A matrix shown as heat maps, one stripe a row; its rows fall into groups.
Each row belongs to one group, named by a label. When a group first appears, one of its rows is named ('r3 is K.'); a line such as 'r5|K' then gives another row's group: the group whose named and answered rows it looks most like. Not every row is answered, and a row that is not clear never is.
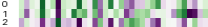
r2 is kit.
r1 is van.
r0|van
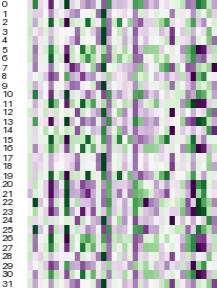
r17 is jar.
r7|jar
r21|kit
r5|van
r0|kit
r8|kit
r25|kit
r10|kit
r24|jar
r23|kit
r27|van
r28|jar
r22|kit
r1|jar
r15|van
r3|jar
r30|van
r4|jar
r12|jar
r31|jar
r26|van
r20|kit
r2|van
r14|jar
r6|van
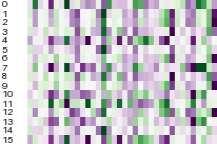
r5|jar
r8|jar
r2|jar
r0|kit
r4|kit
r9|jar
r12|jar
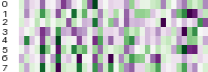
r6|kit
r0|jar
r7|van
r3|kit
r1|van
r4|kit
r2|jar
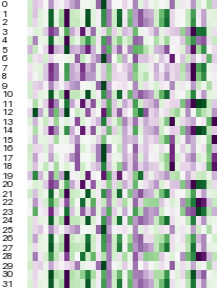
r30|van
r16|jar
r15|jar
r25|jar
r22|van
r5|kit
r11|kit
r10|van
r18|jar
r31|van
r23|kit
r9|jar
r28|van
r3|kit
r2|van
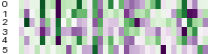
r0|van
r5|jar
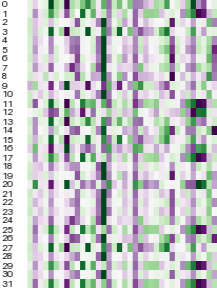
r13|van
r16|kit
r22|jar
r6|jar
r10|jar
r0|van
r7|jar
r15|van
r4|jar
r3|van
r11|van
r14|jar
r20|kit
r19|jar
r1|van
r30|jar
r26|jar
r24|jar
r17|van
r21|jar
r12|kit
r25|van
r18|jar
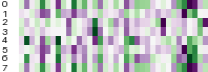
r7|van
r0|van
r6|kit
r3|jar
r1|kit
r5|kit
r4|kit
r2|jar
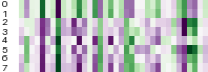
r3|kit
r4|kit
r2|kit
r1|van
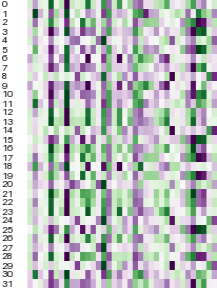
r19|van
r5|kit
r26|van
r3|kit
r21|van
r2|van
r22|van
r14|jar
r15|kit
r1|kit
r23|van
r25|kit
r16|van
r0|van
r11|kit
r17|van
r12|van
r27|jar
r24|jar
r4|jar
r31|kit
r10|kit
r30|kit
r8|jar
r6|kit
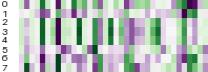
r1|kit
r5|jar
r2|van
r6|kit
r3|van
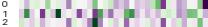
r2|jar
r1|kit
